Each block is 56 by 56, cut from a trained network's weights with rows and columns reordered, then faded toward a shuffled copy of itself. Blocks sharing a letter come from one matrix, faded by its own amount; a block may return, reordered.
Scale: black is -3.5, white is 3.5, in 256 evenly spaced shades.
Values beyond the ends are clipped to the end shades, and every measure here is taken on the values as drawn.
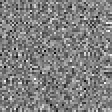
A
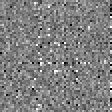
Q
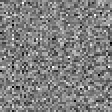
A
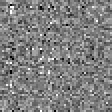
Q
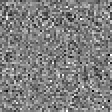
A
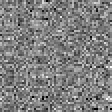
Q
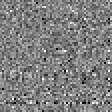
Q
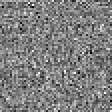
A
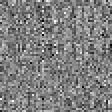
A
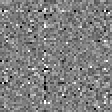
Q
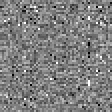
Q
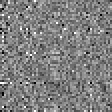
Q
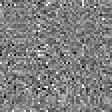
Q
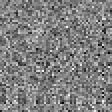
A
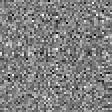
A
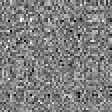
Q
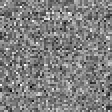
A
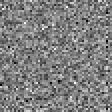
A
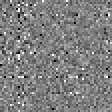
Q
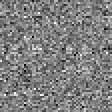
A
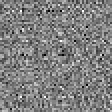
Q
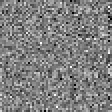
A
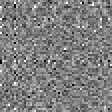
Q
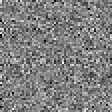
A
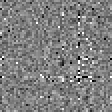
Q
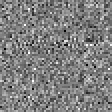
A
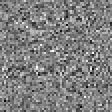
A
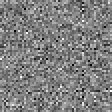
A
